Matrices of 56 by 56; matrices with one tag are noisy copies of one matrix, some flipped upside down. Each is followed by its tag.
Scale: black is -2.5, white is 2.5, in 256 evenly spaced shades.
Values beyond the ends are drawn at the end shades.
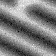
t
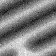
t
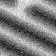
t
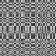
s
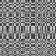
s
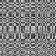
s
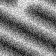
t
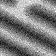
t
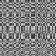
s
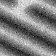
t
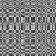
s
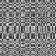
s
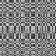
s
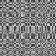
s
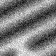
t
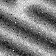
t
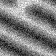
t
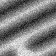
t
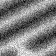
t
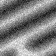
t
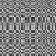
s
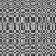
s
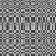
s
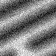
t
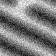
t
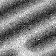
t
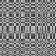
s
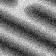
t
